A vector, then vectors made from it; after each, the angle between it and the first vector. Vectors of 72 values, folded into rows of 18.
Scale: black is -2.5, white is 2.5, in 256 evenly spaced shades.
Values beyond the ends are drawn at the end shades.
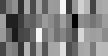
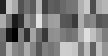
partly aligned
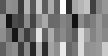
nearly parallel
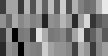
partly aligned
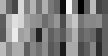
nearly opposite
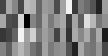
orthogonal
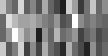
nearly opposite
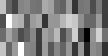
partly opposed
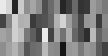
partly opposed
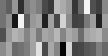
orthogonal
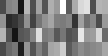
nearly parallel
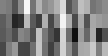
partly aligned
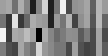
orthogonal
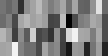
orthogonal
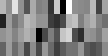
partly opposed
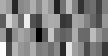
partly opposed
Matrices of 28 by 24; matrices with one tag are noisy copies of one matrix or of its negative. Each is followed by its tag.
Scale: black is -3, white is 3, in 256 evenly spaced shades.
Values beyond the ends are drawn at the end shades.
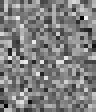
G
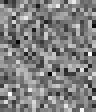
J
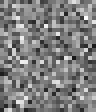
G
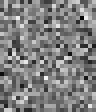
G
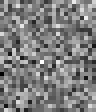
G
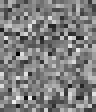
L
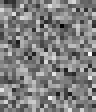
J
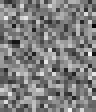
J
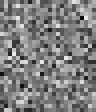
G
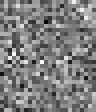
G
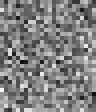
G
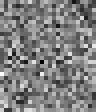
G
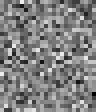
G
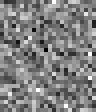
J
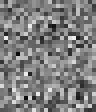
L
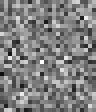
G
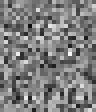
L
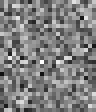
G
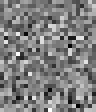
L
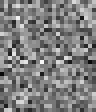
G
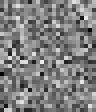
G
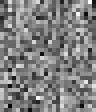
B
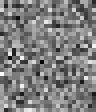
G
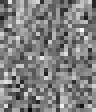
B
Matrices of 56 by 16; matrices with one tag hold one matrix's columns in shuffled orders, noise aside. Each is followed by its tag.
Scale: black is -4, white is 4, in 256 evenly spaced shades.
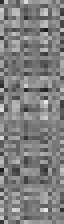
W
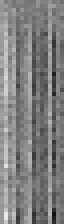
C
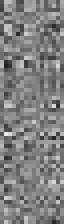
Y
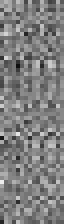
Y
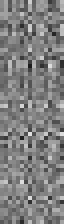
Y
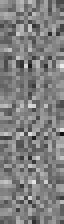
Y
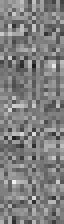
Y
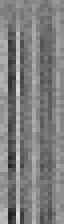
C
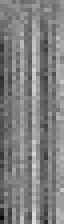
C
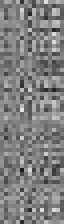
W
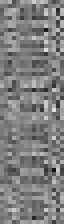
W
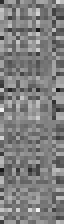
W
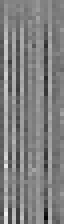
C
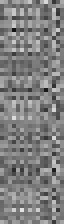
W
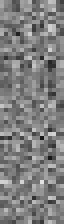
Y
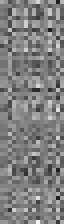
W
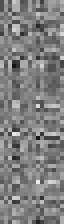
Y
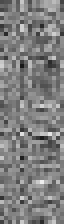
Y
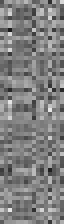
W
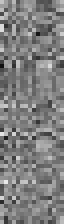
Y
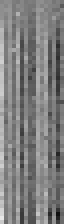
C
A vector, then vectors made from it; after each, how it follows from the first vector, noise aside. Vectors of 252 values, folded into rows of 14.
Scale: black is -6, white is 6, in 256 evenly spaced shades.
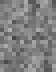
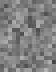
wrapped around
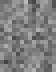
copied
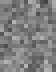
negated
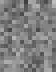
negated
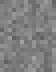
shrunk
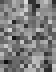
scaled up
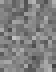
negated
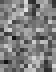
scaled up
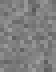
shrunk
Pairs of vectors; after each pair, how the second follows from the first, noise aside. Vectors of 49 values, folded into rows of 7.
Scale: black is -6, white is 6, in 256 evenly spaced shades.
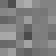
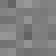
shrunk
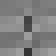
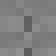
shrunk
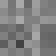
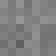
shrunk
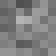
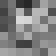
scaled up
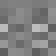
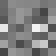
scaled up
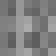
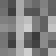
scaled up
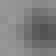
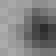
scaled up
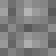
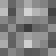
scaled up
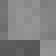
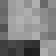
scaled up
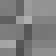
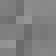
shrunk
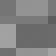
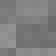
shrunk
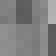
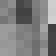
scaled up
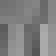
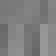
shrunk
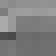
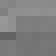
shrunk
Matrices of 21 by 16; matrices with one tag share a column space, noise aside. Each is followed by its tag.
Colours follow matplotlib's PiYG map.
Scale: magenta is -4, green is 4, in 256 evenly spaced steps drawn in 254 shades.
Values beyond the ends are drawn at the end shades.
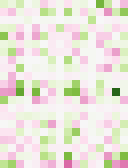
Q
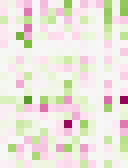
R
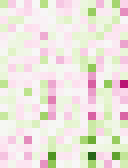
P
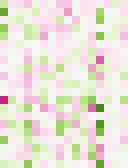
R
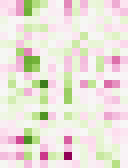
P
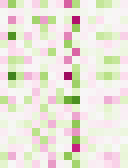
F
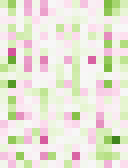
P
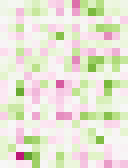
P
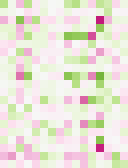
F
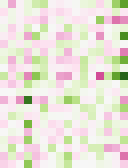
F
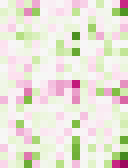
Q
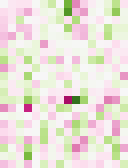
R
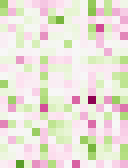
R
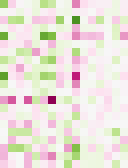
F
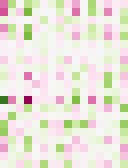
R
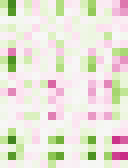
P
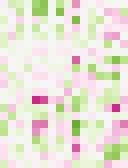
R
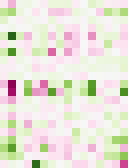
Q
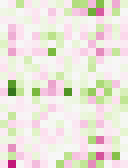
Q
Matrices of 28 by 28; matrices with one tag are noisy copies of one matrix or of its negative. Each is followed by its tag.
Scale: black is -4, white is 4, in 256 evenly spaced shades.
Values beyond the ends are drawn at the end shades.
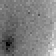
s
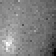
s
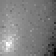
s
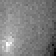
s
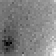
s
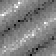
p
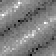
p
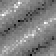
p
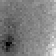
s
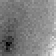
s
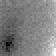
s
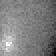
s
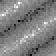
p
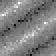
p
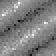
p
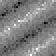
p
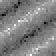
p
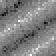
p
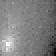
s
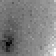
s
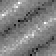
p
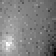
s
